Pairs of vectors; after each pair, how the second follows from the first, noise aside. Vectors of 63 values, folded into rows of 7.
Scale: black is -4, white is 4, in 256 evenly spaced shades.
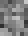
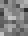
reversed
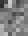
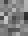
wrapped around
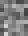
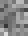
sign-scrambled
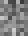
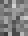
reversed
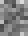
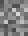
shuffled
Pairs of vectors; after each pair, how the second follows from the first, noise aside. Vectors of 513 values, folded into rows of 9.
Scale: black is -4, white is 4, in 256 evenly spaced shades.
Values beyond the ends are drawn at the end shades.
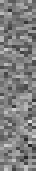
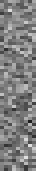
negated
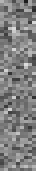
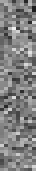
copied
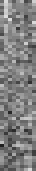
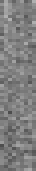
shrunk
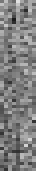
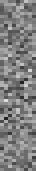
shuffled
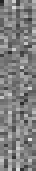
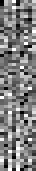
scaled up
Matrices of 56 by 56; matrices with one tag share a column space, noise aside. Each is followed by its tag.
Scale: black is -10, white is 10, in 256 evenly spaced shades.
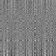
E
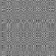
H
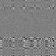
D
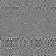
D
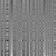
E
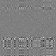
D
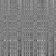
E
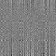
E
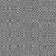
H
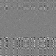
D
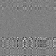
D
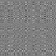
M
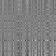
E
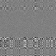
D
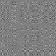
M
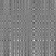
E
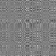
H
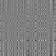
E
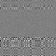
D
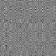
H
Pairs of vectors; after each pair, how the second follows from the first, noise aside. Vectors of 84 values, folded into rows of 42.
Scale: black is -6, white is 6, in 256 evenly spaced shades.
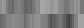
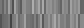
shuffled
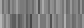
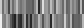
scaled up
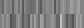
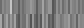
shuffled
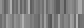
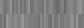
shrunk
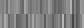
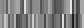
scaled up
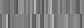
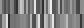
scaled up
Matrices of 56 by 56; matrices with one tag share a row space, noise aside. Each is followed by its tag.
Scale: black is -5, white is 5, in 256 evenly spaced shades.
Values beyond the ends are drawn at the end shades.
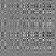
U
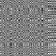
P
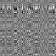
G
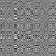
G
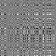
U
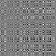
U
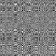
G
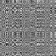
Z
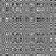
Z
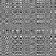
Z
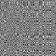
U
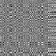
P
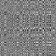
U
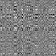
G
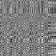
P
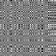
P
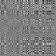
U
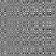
U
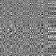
P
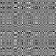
G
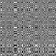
G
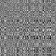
U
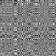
G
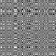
G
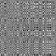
U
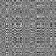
Z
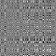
U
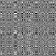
G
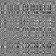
U
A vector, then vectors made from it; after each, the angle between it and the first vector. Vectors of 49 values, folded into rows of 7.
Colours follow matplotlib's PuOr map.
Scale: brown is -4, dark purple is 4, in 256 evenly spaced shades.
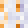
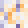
nearly opposite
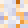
partly aligned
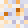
partly aligned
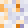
nearly parallel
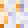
nearly parallel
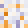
orthogonal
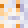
nearly parallel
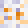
partly opposed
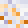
orthogonal
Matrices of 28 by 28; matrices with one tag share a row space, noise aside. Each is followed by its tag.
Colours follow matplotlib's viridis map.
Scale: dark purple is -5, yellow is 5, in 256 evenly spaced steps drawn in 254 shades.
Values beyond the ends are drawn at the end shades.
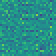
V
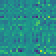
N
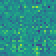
N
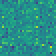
V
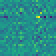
N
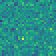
V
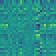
N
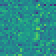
N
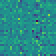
N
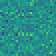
V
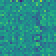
N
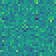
V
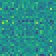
V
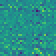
N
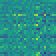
N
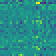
N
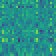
V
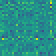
V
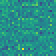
V
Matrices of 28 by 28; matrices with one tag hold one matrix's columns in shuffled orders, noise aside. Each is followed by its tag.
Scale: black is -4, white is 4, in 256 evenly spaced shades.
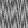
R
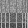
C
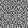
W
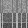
C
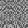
W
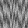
R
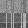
C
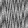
R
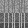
C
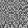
W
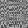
W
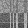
C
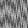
R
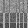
C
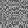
W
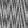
R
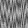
R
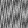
R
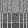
C
